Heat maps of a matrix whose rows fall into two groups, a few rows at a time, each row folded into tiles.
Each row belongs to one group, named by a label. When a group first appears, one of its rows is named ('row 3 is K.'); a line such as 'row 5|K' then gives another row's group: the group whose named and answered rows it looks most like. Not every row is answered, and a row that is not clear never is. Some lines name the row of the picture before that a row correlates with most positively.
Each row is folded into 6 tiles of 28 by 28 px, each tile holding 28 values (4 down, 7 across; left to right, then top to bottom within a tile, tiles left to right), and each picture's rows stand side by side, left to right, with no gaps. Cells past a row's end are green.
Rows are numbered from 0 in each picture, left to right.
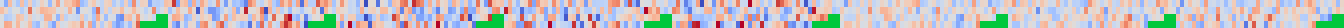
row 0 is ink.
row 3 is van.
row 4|van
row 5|ink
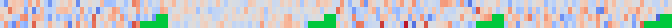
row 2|van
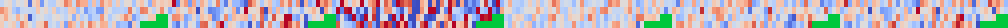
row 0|van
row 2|van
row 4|ink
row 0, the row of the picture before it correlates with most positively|2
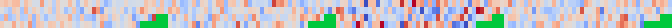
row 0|van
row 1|van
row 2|van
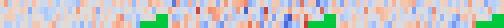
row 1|ink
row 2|ink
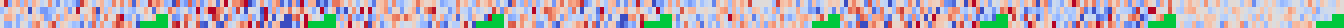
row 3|ink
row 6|van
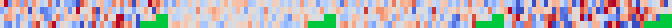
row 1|ink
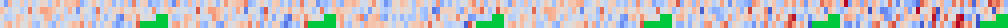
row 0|ink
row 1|ink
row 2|van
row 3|ink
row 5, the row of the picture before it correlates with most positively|0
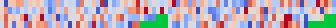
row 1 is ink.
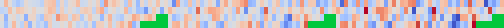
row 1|ink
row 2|ink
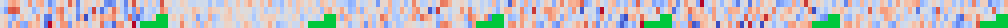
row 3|ink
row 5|ink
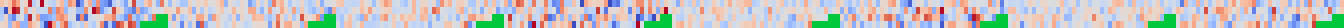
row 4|ink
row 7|ink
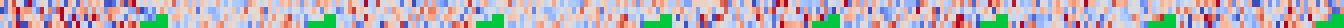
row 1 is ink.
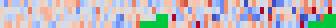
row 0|ink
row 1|van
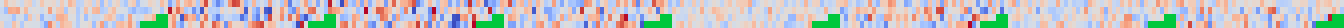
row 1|van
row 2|ink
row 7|van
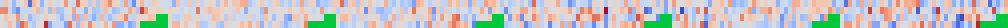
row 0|van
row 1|ink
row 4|van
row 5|ink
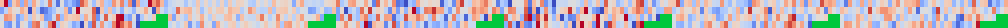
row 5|ink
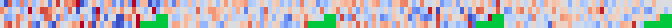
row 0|ink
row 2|van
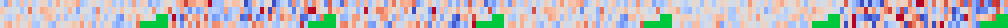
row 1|van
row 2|ink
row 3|ink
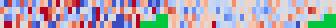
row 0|ink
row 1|van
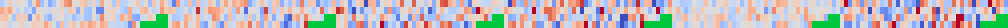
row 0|van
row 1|ink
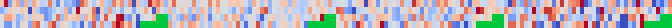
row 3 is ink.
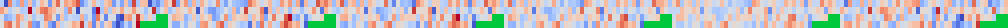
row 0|ink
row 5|ink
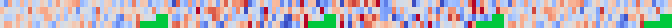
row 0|ink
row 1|ink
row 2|van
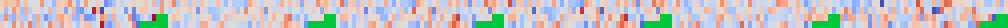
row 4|van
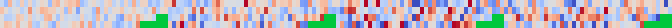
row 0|ink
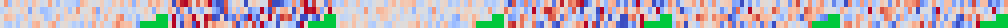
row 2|ink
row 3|ink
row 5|ink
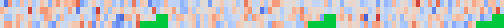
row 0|ink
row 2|van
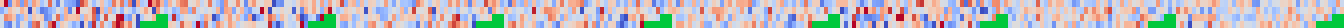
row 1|van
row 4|ink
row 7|van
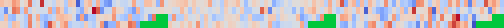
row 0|van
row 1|van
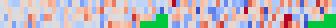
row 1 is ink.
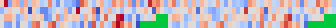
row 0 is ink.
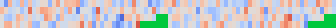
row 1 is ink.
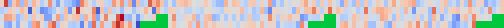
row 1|van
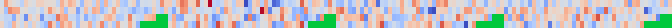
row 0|van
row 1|van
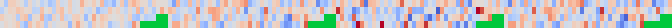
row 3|ink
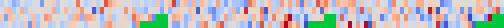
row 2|van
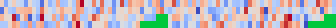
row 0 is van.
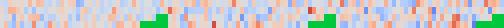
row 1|van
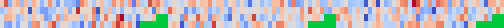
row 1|van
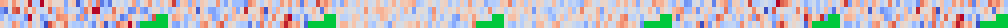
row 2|ink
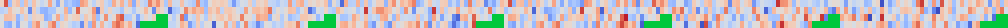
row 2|ink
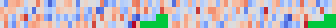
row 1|ink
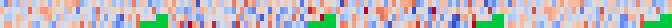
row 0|ink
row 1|van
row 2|ink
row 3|ink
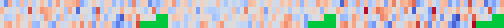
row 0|ink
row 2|ink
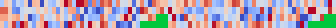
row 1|van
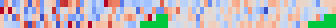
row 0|van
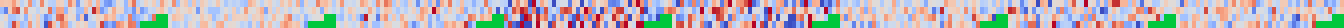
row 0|van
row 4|ink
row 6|van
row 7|ink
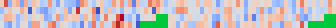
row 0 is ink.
